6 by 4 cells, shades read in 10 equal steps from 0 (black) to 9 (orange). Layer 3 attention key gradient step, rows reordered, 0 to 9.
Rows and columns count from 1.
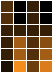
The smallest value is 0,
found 4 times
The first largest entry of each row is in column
1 1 1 2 2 2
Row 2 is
3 0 2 0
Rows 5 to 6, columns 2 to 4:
6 3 6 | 9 4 8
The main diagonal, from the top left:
3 0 2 5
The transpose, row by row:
3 3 2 2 2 1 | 0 0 2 6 6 9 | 2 2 2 3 3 4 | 0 0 2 5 6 8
